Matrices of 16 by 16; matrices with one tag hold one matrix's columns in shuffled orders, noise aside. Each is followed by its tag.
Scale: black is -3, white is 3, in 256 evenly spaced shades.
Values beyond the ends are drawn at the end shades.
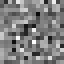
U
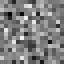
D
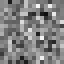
D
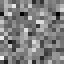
D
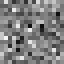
U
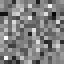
D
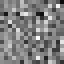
D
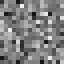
D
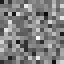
D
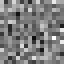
U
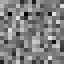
D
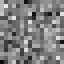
D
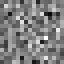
D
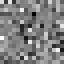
U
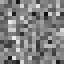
D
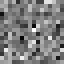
U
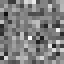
U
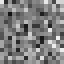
U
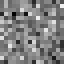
D
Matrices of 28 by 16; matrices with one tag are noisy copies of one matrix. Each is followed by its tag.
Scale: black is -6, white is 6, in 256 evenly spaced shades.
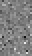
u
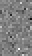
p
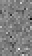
p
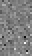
u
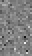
u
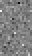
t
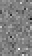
p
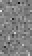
t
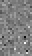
u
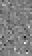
u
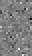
p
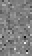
u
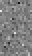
t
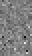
u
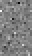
t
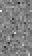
t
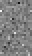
t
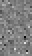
u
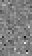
u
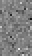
p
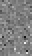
u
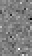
p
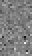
u
